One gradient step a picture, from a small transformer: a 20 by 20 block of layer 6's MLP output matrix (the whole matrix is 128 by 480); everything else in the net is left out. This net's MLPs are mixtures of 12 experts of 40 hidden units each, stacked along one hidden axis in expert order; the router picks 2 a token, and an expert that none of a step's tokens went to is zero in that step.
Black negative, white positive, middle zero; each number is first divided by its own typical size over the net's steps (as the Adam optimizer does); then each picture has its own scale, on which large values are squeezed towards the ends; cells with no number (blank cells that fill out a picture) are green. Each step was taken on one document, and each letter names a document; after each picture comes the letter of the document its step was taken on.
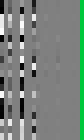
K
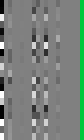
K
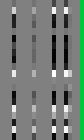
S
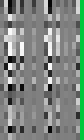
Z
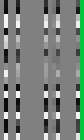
Z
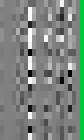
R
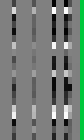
S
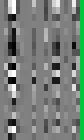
Z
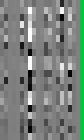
R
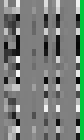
Z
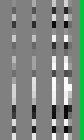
S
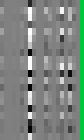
R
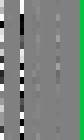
K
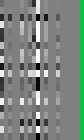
K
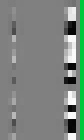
S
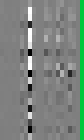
R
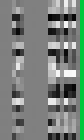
S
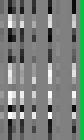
Z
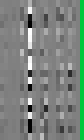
R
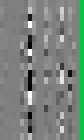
R
